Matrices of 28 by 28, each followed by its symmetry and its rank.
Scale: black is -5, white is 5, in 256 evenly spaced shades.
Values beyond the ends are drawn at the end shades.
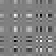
symmetric, rank one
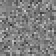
antisymmetric, full rank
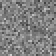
neither, full rank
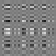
neither, rank one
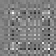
symmetric, rank two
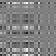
neither, rank one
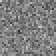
neither, full rank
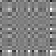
symmetric, rank one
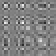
symmetric, rank two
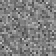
antisymmetric, full rank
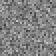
neither, full rank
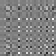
symmetric, rank two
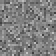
antisymmetric, full rank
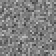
neither, full rank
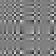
symmetric, rank one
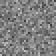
antisymmetric, full rank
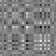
symmetric, rank two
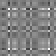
symmetric, rank one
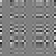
neither, rank one
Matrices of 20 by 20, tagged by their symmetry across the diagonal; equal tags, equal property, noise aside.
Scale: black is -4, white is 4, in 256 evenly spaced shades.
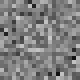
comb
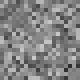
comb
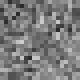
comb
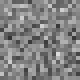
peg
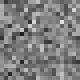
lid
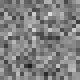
peg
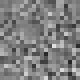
lid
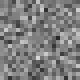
lid
